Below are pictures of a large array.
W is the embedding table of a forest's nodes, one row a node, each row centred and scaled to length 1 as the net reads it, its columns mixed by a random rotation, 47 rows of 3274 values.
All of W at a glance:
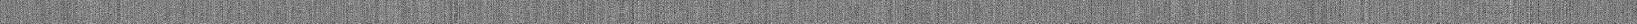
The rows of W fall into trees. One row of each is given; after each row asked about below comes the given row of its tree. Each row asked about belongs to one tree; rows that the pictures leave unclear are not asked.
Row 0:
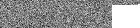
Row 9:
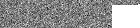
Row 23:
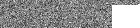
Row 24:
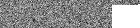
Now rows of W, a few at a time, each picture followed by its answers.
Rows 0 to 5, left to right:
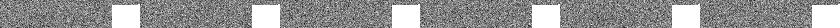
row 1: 9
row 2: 23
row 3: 9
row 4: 0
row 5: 23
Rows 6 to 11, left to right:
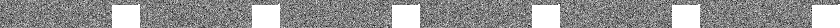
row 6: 9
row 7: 0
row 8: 23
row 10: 9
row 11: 24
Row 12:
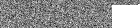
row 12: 23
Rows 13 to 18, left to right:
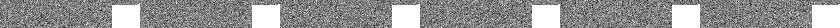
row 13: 0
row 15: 23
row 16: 9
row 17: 24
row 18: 23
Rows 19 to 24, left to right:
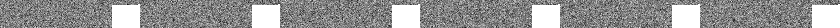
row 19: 23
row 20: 24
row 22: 9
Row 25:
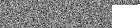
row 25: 24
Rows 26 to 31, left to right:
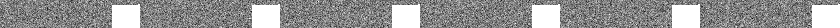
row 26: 9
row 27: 9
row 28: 23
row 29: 9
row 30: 23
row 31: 9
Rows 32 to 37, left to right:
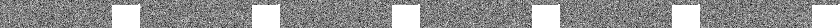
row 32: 0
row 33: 23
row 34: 24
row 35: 9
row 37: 23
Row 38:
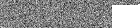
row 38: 23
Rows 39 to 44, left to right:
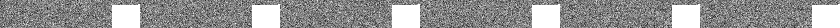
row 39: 9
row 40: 9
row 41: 0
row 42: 0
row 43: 23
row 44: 23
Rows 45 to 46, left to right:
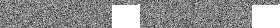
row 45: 9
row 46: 24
